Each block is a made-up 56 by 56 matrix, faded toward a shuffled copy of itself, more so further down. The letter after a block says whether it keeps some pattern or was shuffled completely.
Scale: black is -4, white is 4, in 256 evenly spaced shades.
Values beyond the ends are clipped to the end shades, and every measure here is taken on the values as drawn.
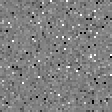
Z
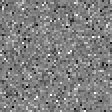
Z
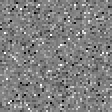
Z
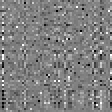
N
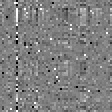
N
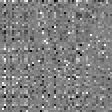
N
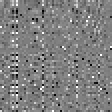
N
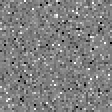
Z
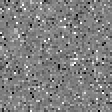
Z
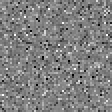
Z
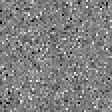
Z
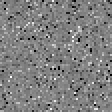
Z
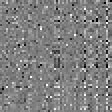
N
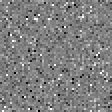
Z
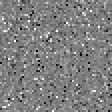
Z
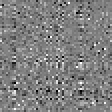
N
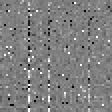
N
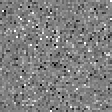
Z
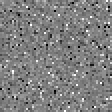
Z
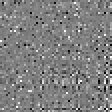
N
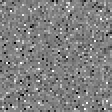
Z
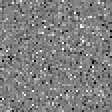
Z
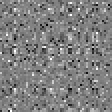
N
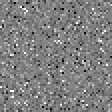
Z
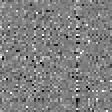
N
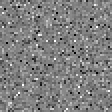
Z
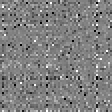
N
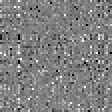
N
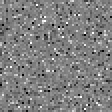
Z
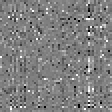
N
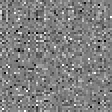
N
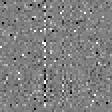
N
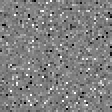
Z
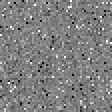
Z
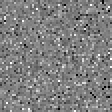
Z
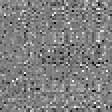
N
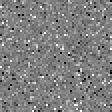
Z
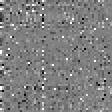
N
